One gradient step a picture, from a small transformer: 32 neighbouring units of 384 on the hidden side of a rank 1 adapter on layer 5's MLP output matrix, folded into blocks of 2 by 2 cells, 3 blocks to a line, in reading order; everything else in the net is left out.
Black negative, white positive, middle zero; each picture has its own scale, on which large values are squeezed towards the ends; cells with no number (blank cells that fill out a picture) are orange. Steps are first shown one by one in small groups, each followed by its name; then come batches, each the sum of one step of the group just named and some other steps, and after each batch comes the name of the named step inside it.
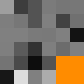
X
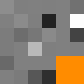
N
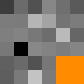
X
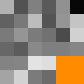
N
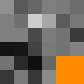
X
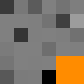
N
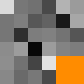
N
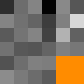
N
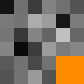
X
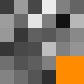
N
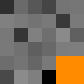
X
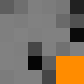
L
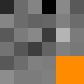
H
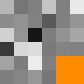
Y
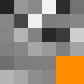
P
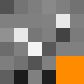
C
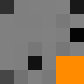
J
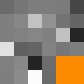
L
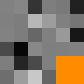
Y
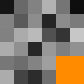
P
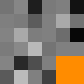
C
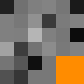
J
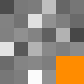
P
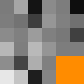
Y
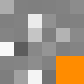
Y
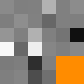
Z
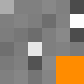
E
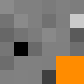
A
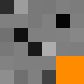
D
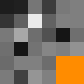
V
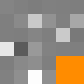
E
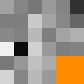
Z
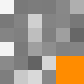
Z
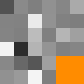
Z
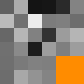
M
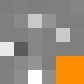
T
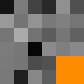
M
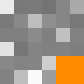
T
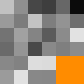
M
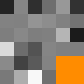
T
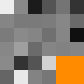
M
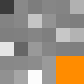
T
